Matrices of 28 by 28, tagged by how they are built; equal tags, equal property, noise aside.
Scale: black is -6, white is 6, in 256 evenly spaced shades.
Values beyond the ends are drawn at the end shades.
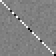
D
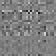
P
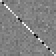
D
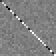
D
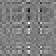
P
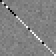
D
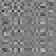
P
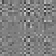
P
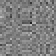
P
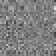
P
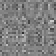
P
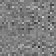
P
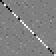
D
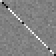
D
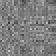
P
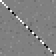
D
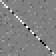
D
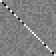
D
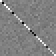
D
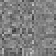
P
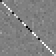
D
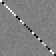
D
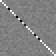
D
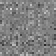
P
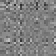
P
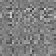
P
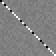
D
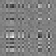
P
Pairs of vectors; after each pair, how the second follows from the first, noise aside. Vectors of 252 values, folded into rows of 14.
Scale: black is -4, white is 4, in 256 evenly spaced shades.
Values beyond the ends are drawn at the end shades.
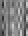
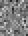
shuffled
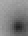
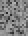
shuffled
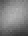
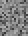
shuffled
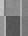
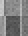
copied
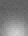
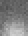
copied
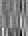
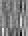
copied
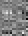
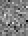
shuffled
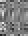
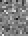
shuffled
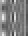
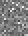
shuffled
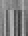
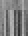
copied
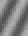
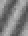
copied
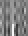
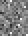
shuffled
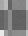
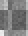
copied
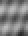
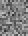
shuffled
